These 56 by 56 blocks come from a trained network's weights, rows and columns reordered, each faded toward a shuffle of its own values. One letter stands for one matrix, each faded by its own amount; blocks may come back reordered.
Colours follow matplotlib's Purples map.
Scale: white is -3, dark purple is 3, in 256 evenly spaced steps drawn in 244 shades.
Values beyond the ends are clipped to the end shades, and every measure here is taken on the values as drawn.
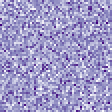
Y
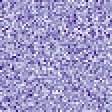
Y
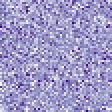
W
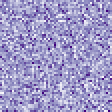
W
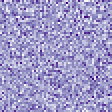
Y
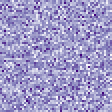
Y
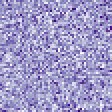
W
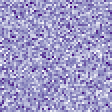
Y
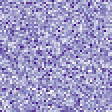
Y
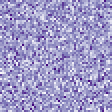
W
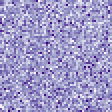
Y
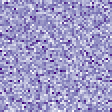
W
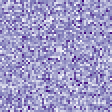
W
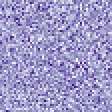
Y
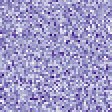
Y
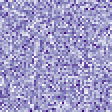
W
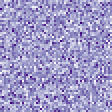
Y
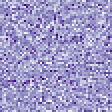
W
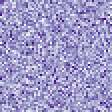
W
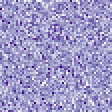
W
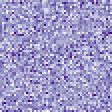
Y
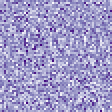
W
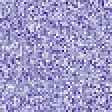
Y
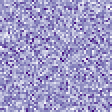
W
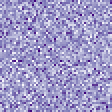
W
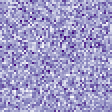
W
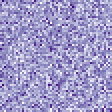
W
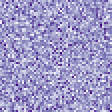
W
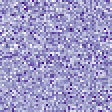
W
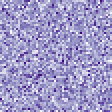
Y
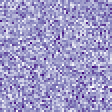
Y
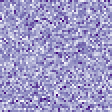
Y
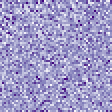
W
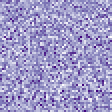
Y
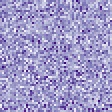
Y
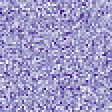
Y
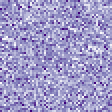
Y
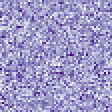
W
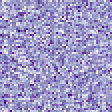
W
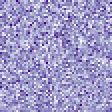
W
